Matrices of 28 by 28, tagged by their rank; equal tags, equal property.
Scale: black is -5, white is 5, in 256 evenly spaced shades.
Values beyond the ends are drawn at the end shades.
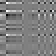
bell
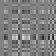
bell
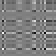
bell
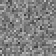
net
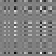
bell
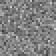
net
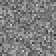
net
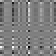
bell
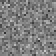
net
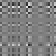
bell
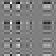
bell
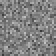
net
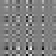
bell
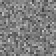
net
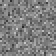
net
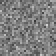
net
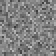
net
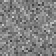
net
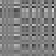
bell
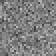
net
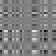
bell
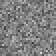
net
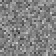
net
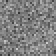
net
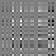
bell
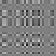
bell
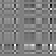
bell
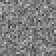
net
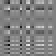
bell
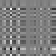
bell
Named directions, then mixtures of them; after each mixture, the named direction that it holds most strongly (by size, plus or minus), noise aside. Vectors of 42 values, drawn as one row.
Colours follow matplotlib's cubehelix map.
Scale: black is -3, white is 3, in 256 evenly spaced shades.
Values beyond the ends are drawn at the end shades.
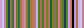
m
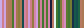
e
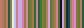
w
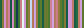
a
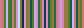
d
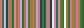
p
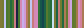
a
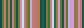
a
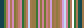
m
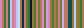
a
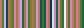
p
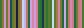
a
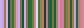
d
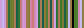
m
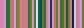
m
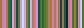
a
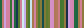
a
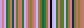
p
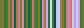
e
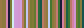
w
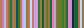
a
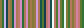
p
